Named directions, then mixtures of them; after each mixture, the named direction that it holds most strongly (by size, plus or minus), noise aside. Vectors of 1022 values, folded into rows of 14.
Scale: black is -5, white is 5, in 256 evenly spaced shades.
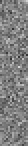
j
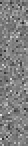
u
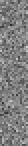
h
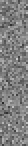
h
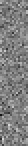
h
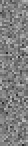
j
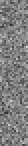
h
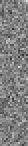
j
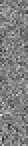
h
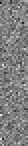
u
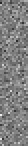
u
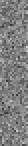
h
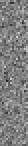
h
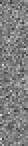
u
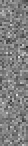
j
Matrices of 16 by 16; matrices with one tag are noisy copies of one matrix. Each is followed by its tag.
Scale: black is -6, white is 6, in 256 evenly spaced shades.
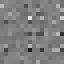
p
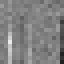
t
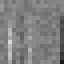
t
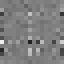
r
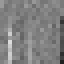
t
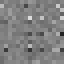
p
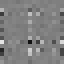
r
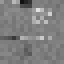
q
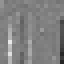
t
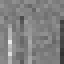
t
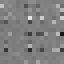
p
